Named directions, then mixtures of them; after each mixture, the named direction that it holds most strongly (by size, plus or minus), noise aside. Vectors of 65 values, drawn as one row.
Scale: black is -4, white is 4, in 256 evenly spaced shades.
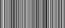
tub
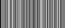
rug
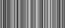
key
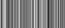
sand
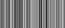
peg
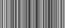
key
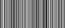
tub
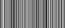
tub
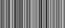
peg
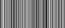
tub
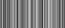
key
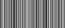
tub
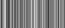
sand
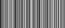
rug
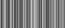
peg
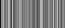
rug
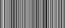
tub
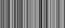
peg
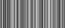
key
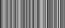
rug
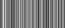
tub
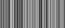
peg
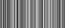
key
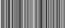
rug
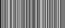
rug
